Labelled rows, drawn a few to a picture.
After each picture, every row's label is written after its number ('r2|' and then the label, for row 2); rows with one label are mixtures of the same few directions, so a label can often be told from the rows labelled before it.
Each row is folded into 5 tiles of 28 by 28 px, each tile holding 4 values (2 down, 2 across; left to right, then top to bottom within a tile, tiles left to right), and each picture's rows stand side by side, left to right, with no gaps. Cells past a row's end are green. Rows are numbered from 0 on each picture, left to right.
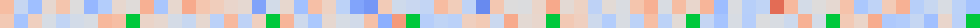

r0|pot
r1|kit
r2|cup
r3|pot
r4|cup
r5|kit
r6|pot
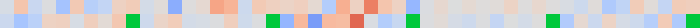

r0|pot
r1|cup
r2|pot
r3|cup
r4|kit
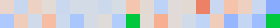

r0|kit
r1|pot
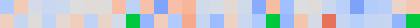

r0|kit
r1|kit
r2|kit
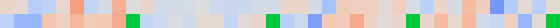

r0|pot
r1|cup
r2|pot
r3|kit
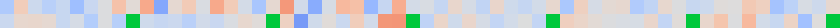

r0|kit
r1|kit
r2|pot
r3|kit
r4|kit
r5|kit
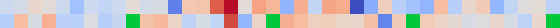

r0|kit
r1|cup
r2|kit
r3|kit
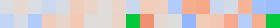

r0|pot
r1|kit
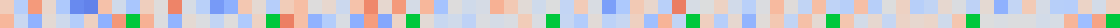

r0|cup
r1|cup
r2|cup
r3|kit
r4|kit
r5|kit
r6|kit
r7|cup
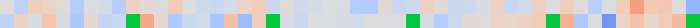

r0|kit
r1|cup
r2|cup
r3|pot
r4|kit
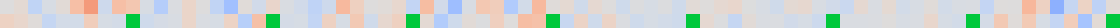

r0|cup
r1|cup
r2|pot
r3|pot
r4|kit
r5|cup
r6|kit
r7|kit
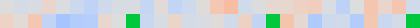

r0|pot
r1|cup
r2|cup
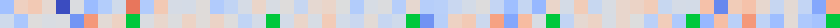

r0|pot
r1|kit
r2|kit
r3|cup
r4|cup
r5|kit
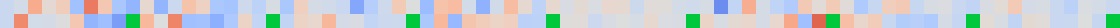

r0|pot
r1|pot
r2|kit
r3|pot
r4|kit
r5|cup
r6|pot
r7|cup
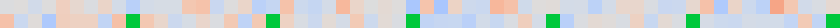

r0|kit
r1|kit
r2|pot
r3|kit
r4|cup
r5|kit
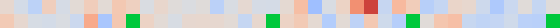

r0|cup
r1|kit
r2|cup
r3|pot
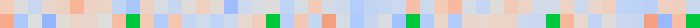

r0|kit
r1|pot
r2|kit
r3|pot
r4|cup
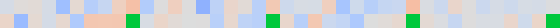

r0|pot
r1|pot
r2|pot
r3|cup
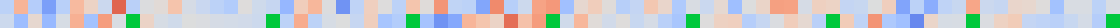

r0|kit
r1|cup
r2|pot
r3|pot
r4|pot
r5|cup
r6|pot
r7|pot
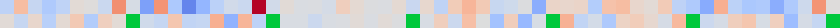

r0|kit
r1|kit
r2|pot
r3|kit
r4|kit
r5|kit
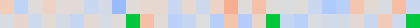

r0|kit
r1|cup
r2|kit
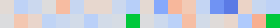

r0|pot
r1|cup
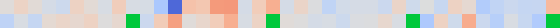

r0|pot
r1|cup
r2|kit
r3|kit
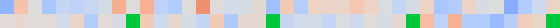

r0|kit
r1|pot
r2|kit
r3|pot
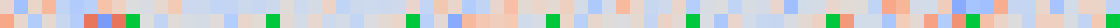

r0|cup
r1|cup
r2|pot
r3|pot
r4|pot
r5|pot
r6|kit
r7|kit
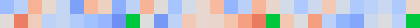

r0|pot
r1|pot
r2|pot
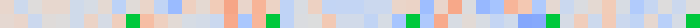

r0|kit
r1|cup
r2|kit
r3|pot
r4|kit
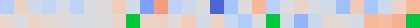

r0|kit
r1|kit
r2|pot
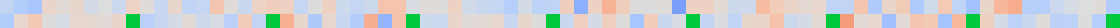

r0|cup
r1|kit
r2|cup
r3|cup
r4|kit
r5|pot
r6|kit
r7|cup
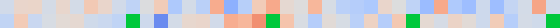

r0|pot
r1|pot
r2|cup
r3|kit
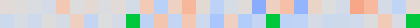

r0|pot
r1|kit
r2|kit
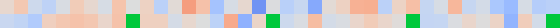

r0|pot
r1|kit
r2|cup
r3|cup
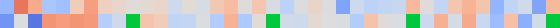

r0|pot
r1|cup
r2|pot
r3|kit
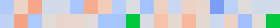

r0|pot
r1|kit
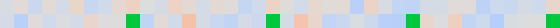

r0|pot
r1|kit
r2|pot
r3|pot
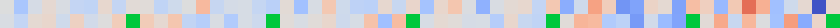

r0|cup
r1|pot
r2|cup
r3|pot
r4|pot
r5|kit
